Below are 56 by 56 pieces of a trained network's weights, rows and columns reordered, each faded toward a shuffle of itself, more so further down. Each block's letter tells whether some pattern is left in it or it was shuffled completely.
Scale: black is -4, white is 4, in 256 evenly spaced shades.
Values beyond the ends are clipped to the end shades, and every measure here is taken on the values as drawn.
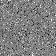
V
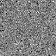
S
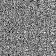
S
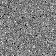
V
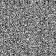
S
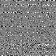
S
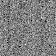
S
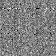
S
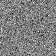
V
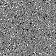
V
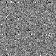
S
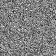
V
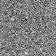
S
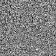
S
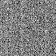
S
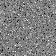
V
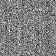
S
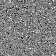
V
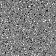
V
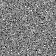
V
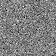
V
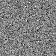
V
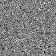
S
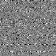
S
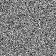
V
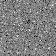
V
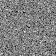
V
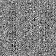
S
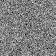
V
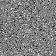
V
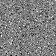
V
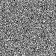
V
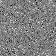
V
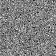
V
